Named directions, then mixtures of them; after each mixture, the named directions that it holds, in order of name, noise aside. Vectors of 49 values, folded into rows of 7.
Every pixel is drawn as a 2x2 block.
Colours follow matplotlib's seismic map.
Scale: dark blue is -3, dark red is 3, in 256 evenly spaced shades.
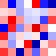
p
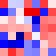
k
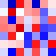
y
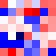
k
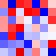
k, y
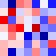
p, y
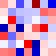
p, y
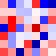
p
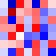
y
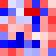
k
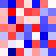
y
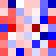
p, y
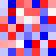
y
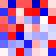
k, y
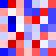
k, p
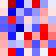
y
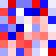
k, y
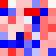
k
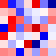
p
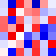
y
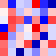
p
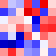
k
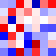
p, y
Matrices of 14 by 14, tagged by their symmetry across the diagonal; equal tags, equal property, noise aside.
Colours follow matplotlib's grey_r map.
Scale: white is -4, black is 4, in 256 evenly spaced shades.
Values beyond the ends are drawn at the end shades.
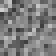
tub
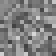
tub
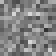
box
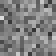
box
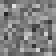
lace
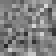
lace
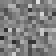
lace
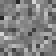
tub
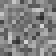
tub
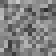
tub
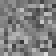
lace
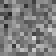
box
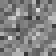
tub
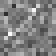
tub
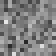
box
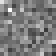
tub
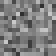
lace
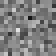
lace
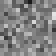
box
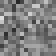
lace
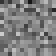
box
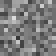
box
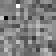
lace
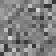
tub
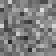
box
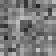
tub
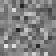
box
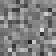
lace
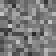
box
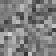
lace
